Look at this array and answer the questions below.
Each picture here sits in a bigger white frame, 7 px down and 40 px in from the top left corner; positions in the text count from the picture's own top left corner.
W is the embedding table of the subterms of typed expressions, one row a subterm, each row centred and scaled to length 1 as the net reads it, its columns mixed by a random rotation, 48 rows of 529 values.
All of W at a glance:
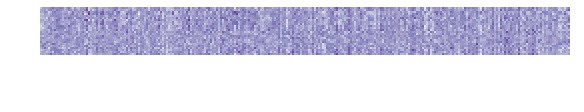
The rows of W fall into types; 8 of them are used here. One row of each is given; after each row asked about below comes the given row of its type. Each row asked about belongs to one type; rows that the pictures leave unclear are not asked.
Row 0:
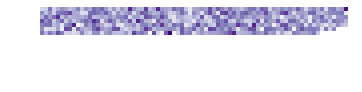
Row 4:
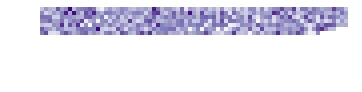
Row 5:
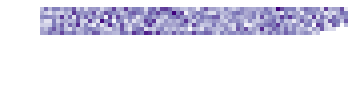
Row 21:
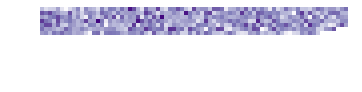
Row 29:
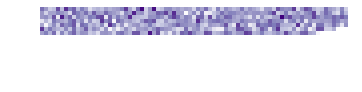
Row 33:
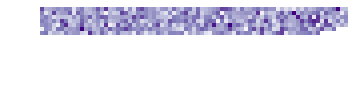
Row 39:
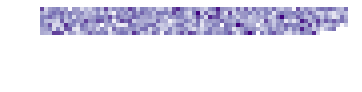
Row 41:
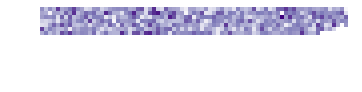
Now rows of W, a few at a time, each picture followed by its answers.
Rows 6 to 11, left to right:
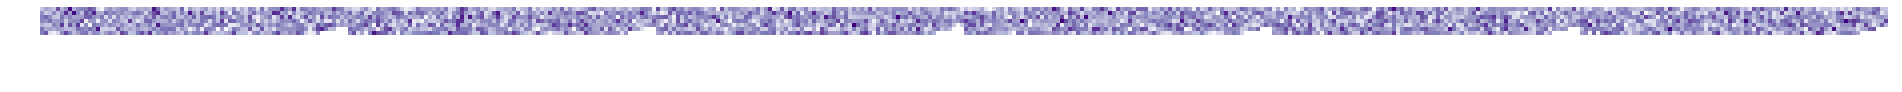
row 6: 4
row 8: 39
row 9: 21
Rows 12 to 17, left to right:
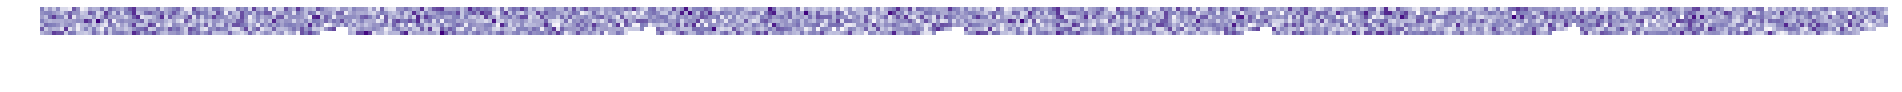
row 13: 5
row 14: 4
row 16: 41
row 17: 21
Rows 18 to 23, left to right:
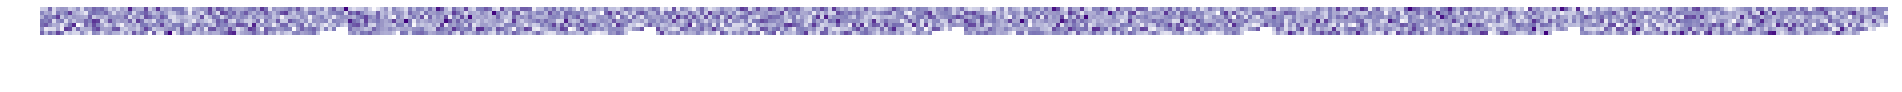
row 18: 0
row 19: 21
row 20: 29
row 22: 39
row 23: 0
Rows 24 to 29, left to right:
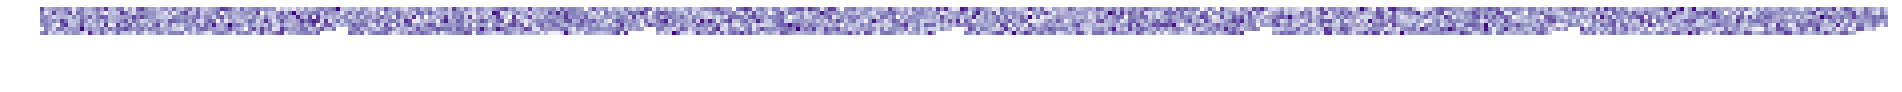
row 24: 33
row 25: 21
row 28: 0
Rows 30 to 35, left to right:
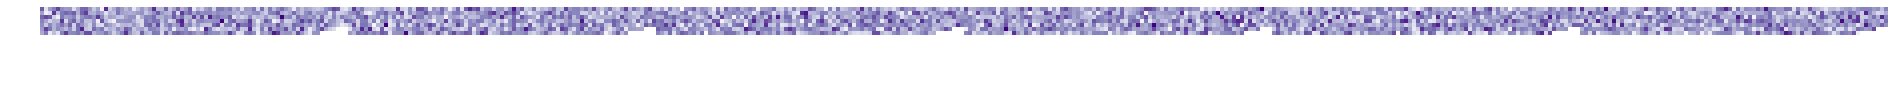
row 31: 5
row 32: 21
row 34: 33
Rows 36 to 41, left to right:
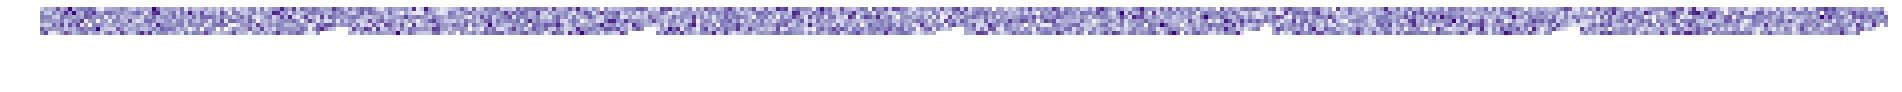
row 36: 4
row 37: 39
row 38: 5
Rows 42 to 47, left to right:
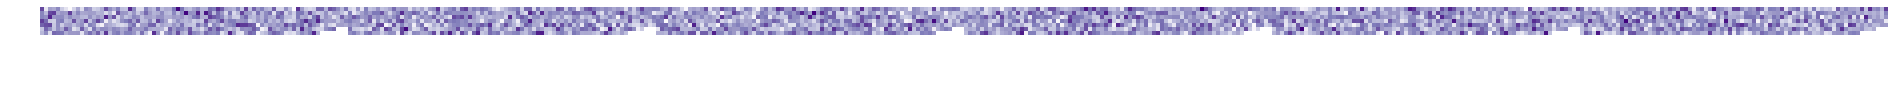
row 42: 39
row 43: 0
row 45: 5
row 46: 39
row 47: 33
